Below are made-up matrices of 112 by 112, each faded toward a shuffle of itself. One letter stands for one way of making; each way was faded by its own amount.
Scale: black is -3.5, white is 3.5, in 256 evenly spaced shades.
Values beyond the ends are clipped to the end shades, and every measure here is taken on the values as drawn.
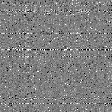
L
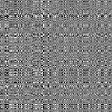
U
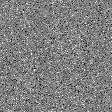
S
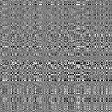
U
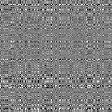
U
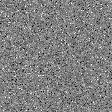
S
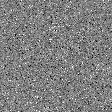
S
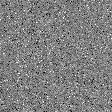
S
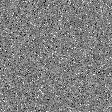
S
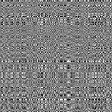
U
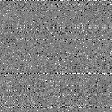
L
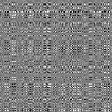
U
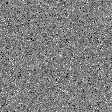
S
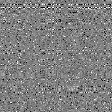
L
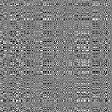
U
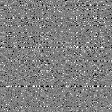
L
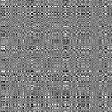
U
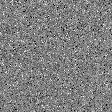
S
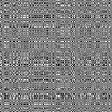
U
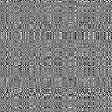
U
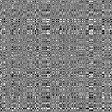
U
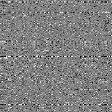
L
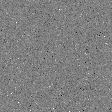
S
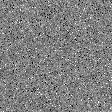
S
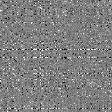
L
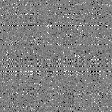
L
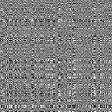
U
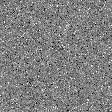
S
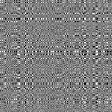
U
